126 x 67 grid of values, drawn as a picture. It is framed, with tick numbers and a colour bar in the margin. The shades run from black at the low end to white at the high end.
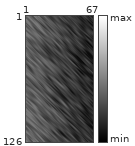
Slope: up to the left. Odd rows or columns: none. Grain: diagonal, down to the right.
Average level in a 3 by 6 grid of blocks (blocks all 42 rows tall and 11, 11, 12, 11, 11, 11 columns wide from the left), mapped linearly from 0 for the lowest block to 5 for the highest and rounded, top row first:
5 4 3 2 1 0
4 4 3 2 1 0
5 4 3 2 1 0
